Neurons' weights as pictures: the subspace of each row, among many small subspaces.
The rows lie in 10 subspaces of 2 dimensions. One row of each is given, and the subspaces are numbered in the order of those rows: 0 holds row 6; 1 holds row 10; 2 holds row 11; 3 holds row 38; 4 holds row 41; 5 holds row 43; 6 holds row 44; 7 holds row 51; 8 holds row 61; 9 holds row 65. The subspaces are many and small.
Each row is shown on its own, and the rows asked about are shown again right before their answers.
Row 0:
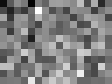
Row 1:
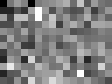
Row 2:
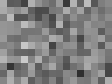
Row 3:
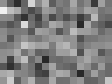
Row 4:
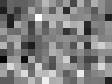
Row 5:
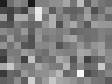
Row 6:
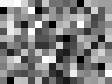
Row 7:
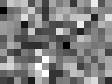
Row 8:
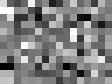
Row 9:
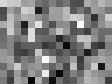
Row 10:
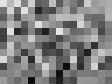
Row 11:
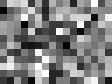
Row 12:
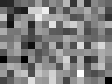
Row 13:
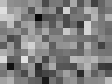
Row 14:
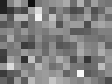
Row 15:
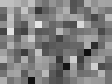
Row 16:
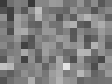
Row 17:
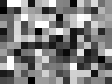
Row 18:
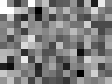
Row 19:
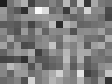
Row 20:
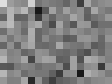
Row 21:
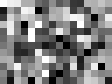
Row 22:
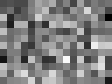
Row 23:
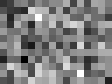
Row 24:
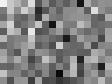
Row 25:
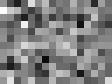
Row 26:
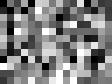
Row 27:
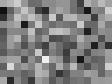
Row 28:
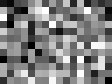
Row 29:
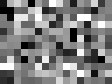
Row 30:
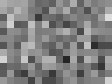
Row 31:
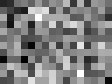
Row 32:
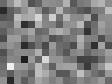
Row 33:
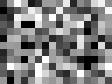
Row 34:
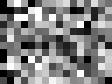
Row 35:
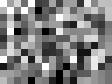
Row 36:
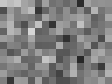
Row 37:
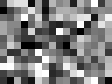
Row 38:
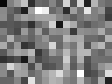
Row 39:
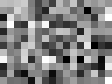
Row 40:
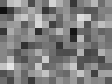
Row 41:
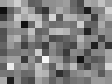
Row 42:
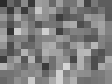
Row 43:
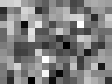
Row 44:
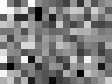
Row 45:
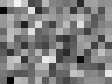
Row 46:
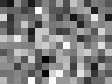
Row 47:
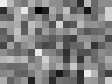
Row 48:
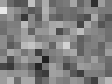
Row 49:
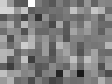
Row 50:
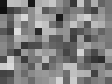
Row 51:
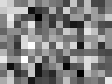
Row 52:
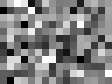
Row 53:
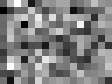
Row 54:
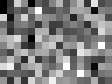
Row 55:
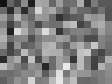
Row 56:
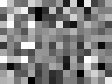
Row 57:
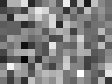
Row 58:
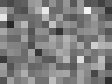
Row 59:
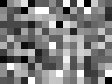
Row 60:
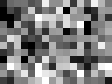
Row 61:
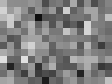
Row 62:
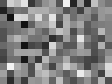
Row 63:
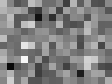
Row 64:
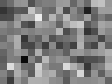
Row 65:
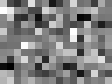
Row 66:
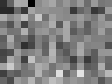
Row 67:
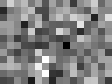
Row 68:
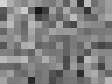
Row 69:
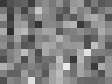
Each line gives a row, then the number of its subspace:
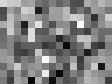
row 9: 5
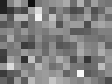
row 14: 6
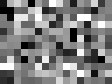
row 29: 9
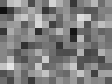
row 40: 9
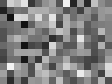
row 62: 3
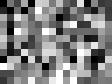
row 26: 1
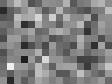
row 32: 4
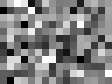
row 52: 0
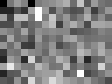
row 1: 6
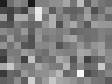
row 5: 6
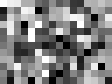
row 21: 5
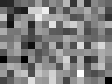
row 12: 7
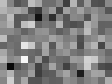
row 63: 4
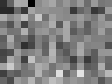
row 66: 0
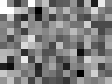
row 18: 5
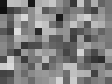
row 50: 1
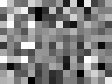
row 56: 4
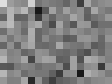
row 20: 6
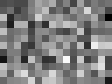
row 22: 8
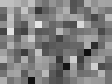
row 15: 9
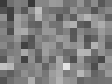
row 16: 9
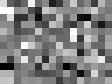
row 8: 9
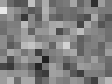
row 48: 2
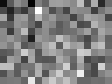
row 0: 5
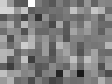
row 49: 0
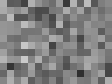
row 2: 3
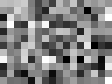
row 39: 8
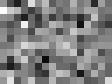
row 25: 5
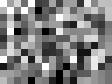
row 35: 1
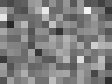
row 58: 7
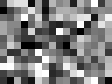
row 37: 2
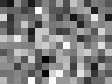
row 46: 2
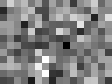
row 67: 2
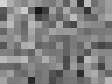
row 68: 4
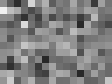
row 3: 5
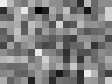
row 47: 3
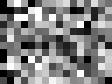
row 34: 6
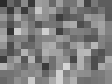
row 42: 1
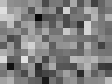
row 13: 8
